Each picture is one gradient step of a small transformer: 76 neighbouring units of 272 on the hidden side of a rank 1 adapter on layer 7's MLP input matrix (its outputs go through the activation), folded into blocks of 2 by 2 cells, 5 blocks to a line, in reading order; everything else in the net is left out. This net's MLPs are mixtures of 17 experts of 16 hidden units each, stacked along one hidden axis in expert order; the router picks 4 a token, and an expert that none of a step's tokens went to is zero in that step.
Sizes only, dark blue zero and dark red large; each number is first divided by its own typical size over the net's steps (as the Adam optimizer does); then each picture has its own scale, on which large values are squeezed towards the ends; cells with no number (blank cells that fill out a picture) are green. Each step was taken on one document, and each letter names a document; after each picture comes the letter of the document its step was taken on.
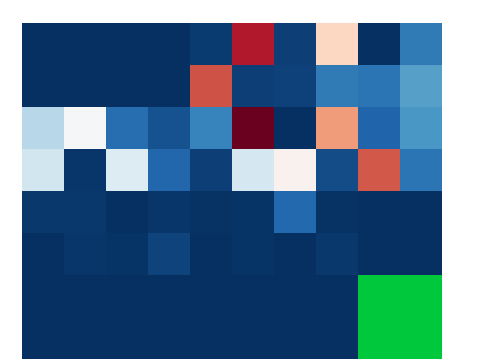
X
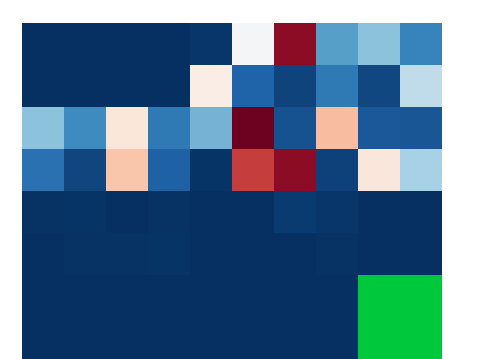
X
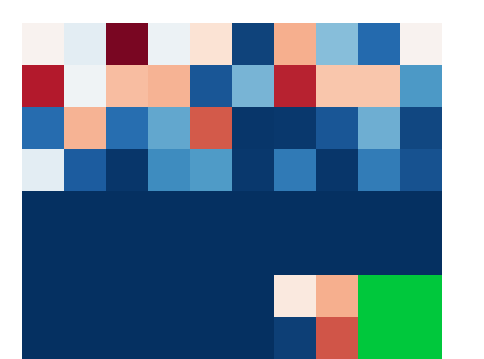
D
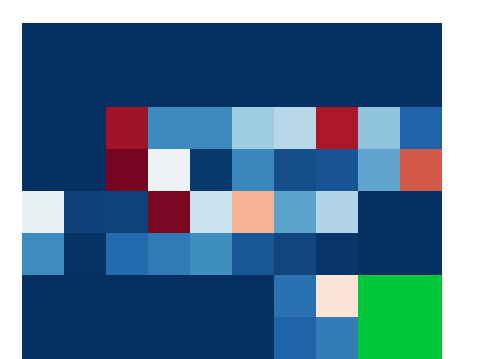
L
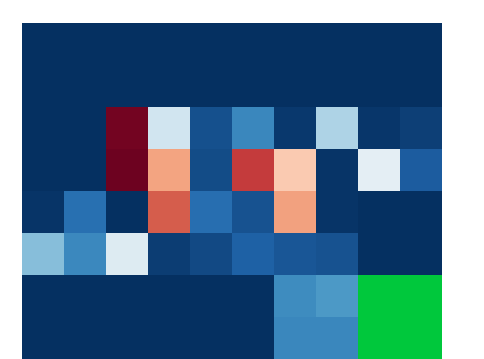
L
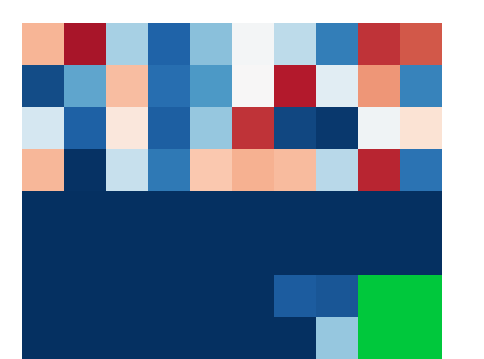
D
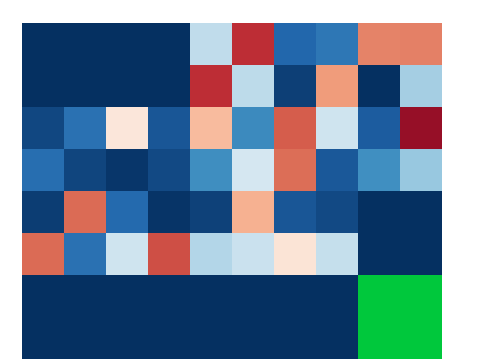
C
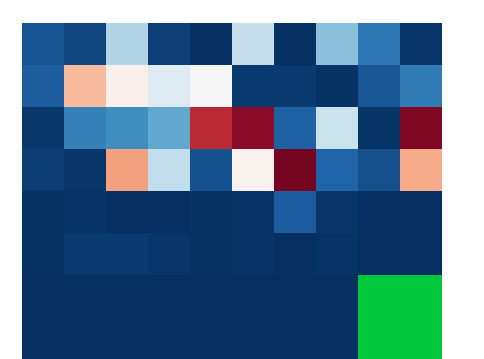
X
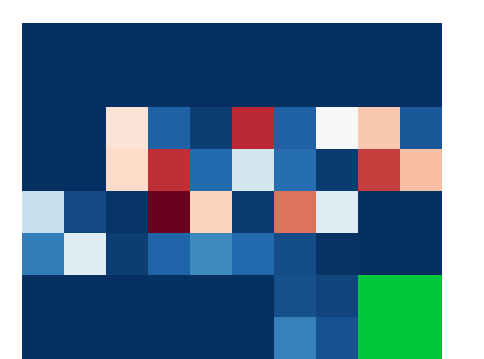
L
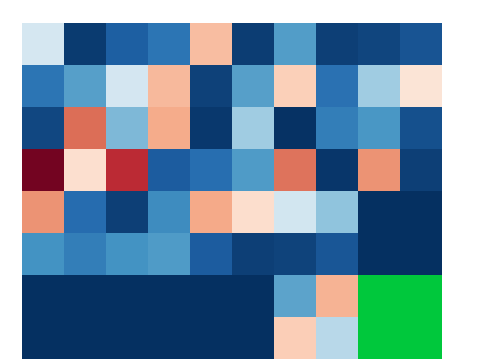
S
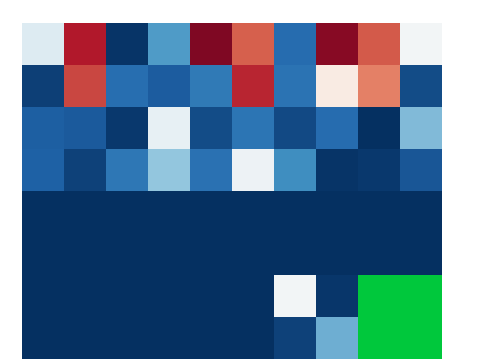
D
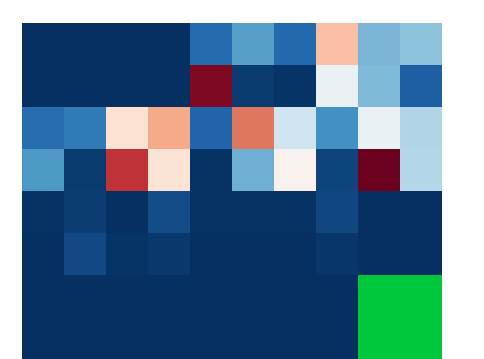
X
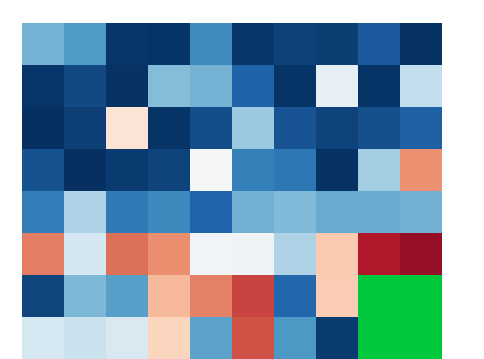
C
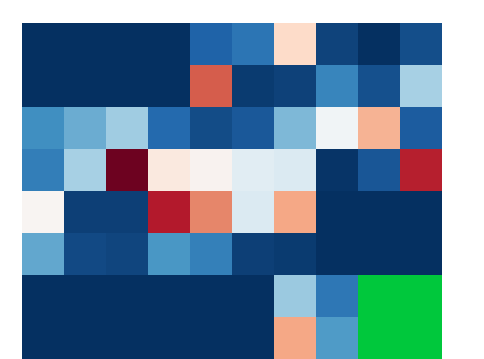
L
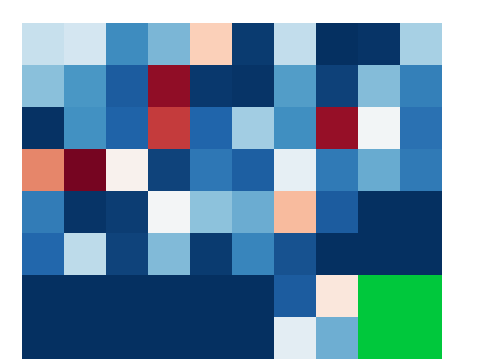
S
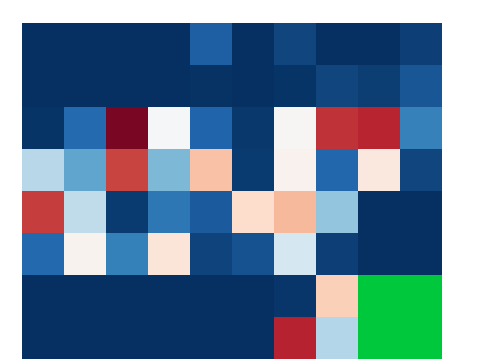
S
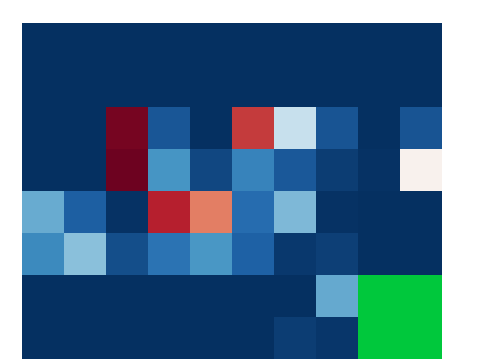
L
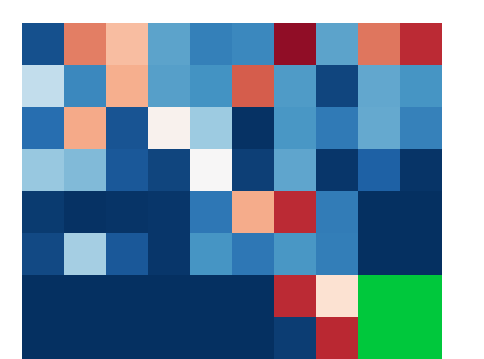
D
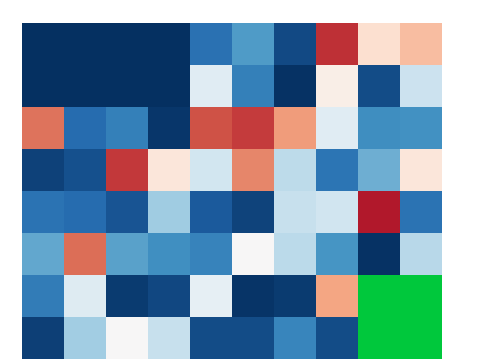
C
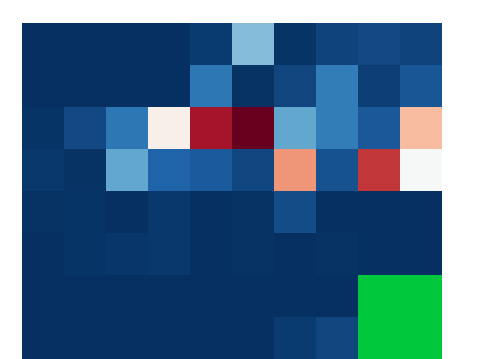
X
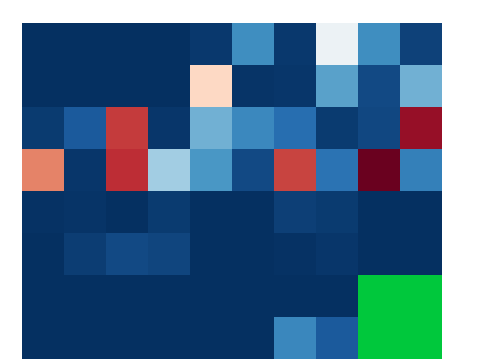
X
